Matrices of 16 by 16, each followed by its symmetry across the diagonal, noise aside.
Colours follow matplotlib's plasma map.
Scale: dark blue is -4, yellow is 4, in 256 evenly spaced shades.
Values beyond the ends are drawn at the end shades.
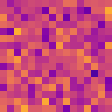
neither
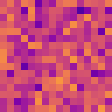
neither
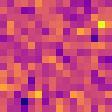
antisymmetric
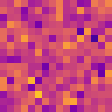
antisymmetric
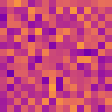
antisymmetric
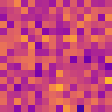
antisymmetric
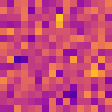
antisymmetric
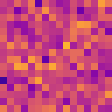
neither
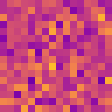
neither
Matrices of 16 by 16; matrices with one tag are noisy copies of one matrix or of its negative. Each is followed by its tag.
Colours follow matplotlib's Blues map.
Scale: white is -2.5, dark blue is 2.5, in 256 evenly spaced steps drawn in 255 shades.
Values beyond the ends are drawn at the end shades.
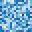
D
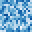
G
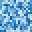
G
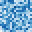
D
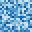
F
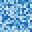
F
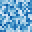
G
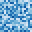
F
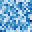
G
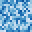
G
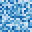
F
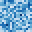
D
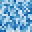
G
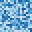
F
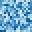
G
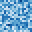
F
